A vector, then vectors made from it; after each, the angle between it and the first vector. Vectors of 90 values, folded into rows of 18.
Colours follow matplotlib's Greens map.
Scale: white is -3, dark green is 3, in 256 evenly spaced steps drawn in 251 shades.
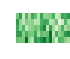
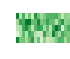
partly opposed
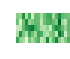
partly opposed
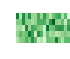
partly opposed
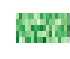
partly aligned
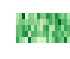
partly opposed
